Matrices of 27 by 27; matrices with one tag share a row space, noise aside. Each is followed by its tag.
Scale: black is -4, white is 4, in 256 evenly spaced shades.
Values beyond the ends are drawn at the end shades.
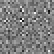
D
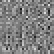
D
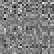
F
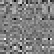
F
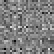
F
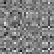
F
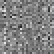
F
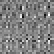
D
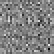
D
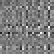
D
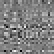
F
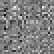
F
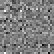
F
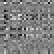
F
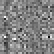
F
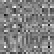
F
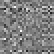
F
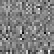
D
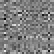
F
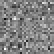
F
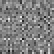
D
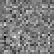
F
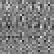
D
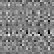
D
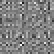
D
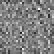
D
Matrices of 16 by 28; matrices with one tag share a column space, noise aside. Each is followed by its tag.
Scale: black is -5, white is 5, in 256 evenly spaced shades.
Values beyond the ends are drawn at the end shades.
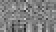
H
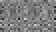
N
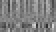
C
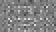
N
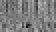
C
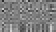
H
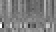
C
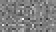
N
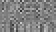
H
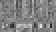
C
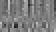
C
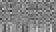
H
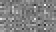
N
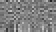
H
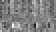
C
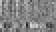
C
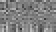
H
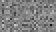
N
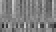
C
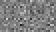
N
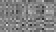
N
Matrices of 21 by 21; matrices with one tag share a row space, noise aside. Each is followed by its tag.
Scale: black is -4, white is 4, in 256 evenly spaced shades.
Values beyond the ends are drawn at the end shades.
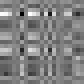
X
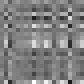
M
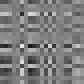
X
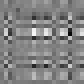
M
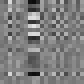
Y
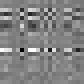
X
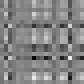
M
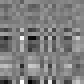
X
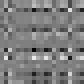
M
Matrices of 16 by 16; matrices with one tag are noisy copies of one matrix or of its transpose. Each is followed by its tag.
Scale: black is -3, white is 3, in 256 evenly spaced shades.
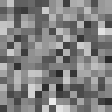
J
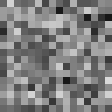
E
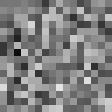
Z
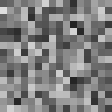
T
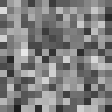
E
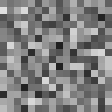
J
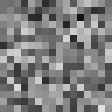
Z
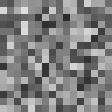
J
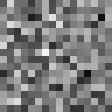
T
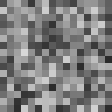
E
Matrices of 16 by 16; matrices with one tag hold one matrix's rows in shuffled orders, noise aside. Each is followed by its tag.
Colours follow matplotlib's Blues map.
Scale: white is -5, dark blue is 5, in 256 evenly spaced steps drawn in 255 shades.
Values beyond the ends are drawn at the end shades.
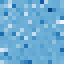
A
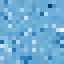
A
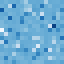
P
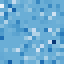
P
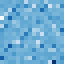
P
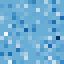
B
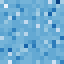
B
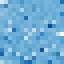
A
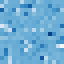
A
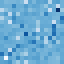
B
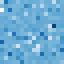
P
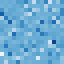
P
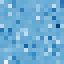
B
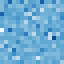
P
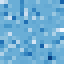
A
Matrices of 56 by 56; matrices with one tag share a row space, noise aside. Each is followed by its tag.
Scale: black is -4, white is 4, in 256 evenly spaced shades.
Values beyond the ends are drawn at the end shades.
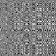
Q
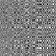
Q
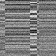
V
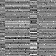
V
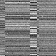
V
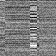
V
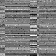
V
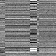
V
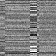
V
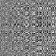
Q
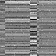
V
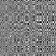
Q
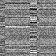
V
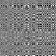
Q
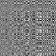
Q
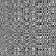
Q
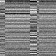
V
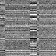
V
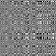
Q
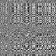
Q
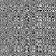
Q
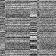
V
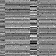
V
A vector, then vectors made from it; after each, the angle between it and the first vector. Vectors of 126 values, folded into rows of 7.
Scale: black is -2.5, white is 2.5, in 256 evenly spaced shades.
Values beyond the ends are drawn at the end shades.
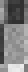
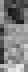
nearly parallel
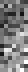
partly aligned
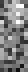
partly opposed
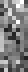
partly opposed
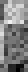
nearly opposite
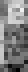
nearly opposite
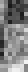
nearly parallel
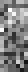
partly opposed
